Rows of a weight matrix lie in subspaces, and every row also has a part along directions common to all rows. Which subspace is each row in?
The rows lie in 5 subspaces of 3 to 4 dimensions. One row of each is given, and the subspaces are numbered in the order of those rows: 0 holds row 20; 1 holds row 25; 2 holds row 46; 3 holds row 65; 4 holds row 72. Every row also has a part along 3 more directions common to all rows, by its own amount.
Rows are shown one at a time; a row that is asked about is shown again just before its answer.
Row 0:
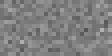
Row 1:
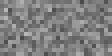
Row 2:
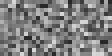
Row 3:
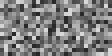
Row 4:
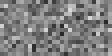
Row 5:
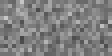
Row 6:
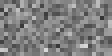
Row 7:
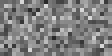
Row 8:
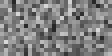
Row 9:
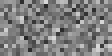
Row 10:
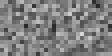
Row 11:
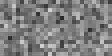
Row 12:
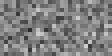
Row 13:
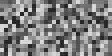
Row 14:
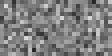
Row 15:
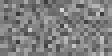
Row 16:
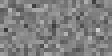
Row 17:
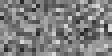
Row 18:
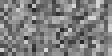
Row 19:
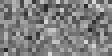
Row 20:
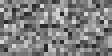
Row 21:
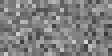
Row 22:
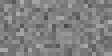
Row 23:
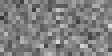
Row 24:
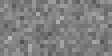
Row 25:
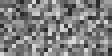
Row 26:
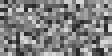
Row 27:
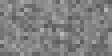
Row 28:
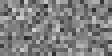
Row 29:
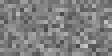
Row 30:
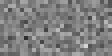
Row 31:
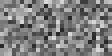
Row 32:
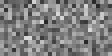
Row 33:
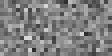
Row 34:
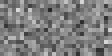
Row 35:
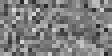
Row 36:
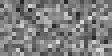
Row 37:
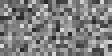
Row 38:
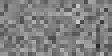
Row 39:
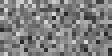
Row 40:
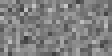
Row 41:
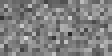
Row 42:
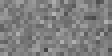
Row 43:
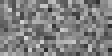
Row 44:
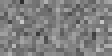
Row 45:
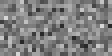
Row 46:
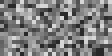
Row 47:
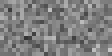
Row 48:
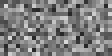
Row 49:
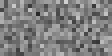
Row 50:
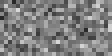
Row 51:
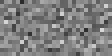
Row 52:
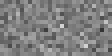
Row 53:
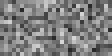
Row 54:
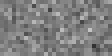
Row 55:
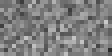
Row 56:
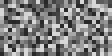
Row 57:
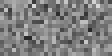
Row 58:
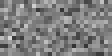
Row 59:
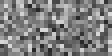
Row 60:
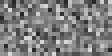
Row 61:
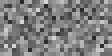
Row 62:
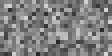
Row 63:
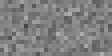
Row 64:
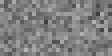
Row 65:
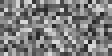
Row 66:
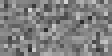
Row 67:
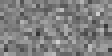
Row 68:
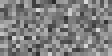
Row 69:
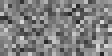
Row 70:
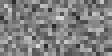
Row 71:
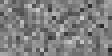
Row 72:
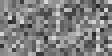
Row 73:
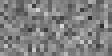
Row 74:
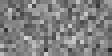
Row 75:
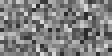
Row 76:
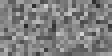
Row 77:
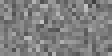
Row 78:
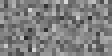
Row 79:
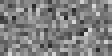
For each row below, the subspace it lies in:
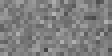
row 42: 3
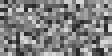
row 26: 2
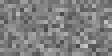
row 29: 0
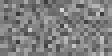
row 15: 1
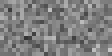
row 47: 0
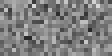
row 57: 3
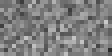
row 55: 1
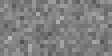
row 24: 2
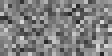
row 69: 4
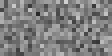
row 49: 2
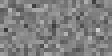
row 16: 1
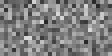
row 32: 3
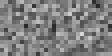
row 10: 1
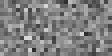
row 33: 2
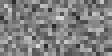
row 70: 0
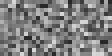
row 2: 2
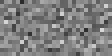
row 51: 0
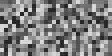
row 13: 2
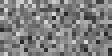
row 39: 3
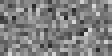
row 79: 2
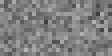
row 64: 3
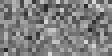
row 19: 3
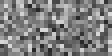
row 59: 0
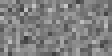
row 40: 2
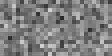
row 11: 2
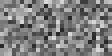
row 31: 4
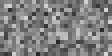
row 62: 4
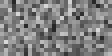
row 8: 1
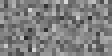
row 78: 2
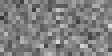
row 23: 0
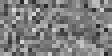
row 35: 4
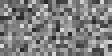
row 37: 4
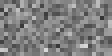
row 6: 0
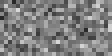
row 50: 0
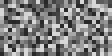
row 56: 1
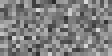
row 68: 1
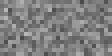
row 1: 2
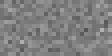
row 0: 0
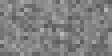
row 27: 0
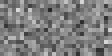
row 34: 2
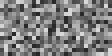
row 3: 1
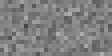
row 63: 1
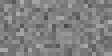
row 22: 0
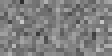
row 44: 4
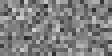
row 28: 4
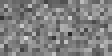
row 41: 4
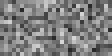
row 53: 0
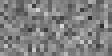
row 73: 3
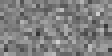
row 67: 3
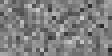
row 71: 3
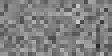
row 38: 4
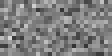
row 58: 1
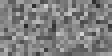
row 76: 1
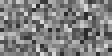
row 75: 3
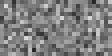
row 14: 4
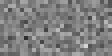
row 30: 0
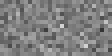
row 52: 0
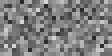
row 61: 4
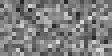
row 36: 2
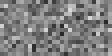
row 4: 1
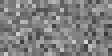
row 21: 3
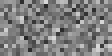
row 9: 4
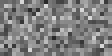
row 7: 4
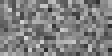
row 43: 3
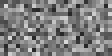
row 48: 1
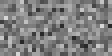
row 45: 0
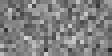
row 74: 1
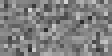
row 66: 2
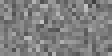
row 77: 3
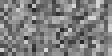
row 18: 0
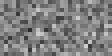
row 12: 3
